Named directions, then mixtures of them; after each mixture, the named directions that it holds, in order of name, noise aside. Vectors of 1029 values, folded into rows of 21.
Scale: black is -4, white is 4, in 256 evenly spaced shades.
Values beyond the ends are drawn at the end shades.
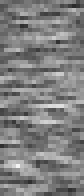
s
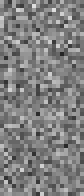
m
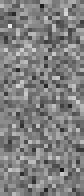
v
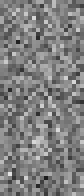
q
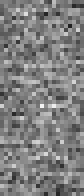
q, s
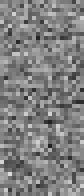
q, s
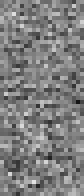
q, s, v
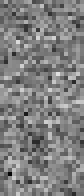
q, s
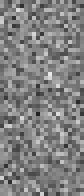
m, q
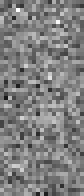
m, q, s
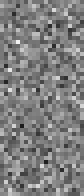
m, q, v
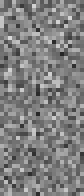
m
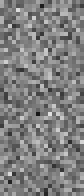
m, q, v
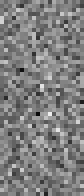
m, q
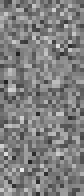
m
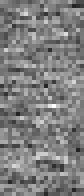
q, s, v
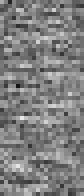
m, s
